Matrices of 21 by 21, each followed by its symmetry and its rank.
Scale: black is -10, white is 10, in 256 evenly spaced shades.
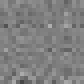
neither, rank three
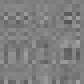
neither, rank three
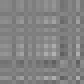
symmetric, rank one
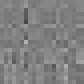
neither, rank three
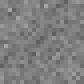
symmetric, full rank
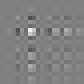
symmetric, rank one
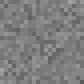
symmetric, full rank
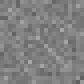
symmetric, full rank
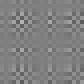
symmetric, rank one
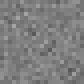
symmetric, full rank
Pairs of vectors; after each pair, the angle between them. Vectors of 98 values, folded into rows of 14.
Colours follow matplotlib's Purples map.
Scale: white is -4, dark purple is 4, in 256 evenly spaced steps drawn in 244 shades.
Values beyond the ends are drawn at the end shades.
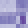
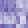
nearly opposite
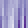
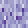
orthogonal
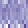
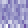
nearly parallel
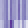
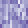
partly opposed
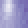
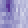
nearly opposite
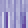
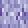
orthogonal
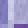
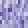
orthogonal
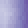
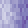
nearly parallel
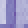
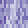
partly opposed
